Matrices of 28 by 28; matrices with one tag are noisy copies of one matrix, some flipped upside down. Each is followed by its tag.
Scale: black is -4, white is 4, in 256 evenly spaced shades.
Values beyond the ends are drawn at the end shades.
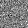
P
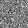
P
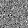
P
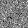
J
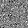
P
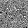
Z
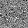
Z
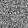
P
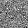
Z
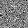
Z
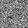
J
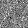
J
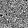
Z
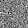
P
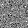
P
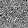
Z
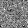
J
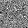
Z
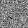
J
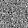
P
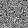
Z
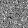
J
